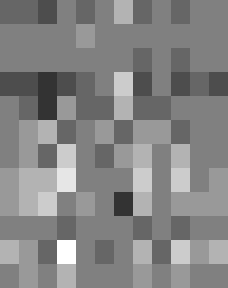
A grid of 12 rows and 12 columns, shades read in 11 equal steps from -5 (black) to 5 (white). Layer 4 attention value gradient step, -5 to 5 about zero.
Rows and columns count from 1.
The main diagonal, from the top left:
-1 0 0 -2 -1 1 1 3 0 -1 1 0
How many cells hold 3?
6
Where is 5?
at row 11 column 4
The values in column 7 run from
-3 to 3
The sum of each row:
-5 1 -2 -14 -5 3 7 16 9 -3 13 5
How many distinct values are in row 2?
2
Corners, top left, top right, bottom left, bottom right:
-1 0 0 0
